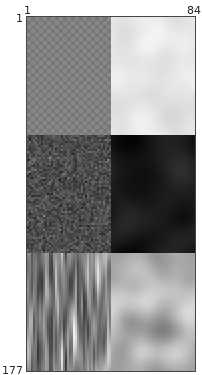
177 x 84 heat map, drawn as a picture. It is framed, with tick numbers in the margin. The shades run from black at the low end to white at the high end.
The table splits into 3 rows of 2 panels. Panel 1,1: middling, checkered, faint in contrast. Panel 1,2: very high, smooth, faint in contrast. Panel 2,1: low, fine-grained. Panel 2,2: very low, smooth, faint in contrast. Panel 3,1: middling, streaked downward, strong in contrast. Panel 3,2: high, smooth.
